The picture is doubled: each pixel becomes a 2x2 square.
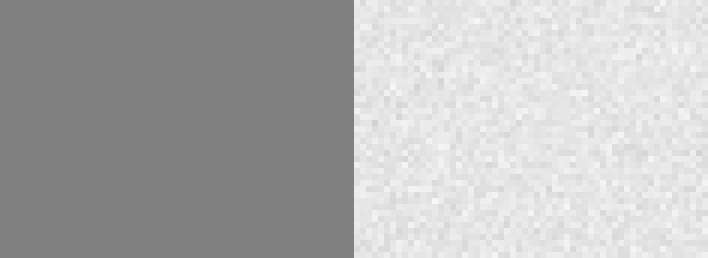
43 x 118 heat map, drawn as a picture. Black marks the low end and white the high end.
It is made of 1 by 2 panels. Panel 1,1: middling, flat. Panel 1,2: very high, fine-grained, faint in contrast.
